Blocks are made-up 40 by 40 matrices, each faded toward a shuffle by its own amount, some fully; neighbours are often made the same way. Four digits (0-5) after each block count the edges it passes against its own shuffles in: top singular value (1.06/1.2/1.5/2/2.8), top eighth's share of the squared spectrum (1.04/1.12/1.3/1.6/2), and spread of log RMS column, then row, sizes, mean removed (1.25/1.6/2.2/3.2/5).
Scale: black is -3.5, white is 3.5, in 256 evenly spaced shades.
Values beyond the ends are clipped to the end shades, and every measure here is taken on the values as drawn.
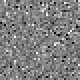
0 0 0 0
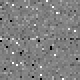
1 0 0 0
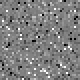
0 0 0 0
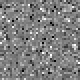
3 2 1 1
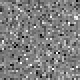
0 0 0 0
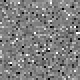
1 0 0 0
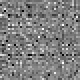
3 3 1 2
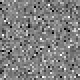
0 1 0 0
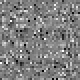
3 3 1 1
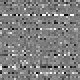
4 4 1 3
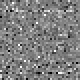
3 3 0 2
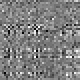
4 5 2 3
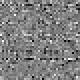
3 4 1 2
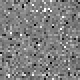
1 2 0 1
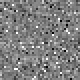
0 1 0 0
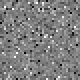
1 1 0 0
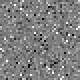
0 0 0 0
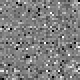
2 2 0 1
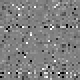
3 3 1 1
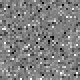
0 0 0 0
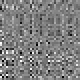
4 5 3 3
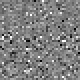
3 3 1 1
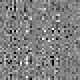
3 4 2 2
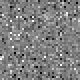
2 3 0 1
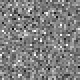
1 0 0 0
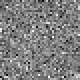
1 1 0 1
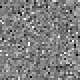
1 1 0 0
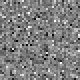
1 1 0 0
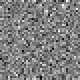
3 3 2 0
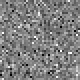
0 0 0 0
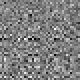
4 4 2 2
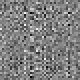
4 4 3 2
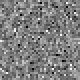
2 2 0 0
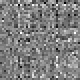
4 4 2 2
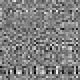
4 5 3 3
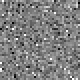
0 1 0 0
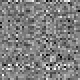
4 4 2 2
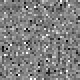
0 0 1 0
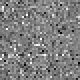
2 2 0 0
